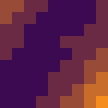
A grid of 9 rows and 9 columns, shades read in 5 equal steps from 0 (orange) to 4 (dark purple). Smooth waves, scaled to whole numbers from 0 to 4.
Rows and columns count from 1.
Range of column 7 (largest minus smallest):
2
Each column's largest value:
4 4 4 4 4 4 4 4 3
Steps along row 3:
same up same same same same down same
